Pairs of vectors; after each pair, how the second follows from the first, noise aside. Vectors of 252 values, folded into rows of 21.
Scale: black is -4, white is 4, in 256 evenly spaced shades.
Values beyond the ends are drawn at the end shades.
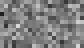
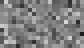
reversed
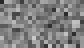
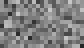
reversed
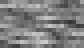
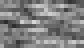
reversed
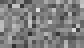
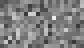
wrapped around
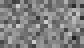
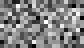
scaled up
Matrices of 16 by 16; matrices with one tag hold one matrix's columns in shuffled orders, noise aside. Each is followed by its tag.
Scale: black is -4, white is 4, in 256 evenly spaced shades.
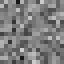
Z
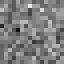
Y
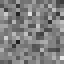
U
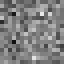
U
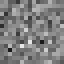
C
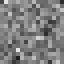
Z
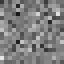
U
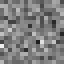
C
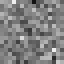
Z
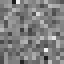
Z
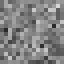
Y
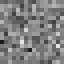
C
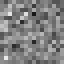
U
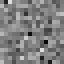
Z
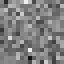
Z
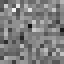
Y
